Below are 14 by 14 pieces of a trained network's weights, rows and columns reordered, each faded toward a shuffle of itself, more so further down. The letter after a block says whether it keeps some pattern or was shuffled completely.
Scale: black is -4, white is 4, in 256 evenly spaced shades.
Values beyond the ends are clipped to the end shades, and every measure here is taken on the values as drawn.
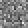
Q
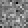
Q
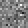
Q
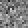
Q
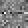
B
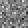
Q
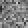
Q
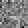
B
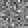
Q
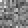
B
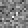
Q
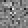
B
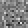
Q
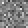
Q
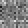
B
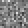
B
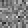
B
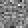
B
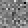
B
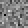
Q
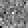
Q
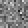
Q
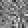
B
